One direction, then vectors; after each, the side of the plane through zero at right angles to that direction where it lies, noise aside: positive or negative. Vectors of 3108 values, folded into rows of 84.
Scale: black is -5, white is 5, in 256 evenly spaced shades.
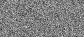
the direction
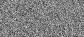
positive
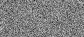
negative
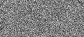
positive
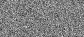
positive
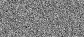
negative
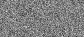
positive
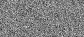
positive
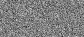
negative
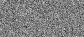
negative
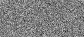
negative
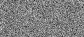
negative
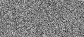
negative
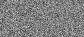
positive
